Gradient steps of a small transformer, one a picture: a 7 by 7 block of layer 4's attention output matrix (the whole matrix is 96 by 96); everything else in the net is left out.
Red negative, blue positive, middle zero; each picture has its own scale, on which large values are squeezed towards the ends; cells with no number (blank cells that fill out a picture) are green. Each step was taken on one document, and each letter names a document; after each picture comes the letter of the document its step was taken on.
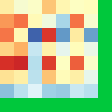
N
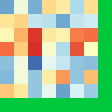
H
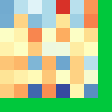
N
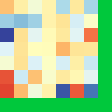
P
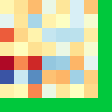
H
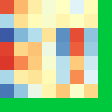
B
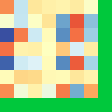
B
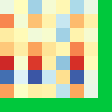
H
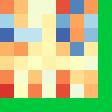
B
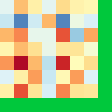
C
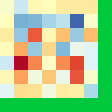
C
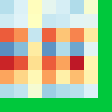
N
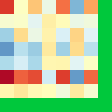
B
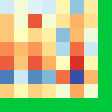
H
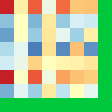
B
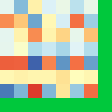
N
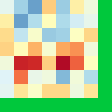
C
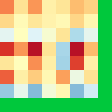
B
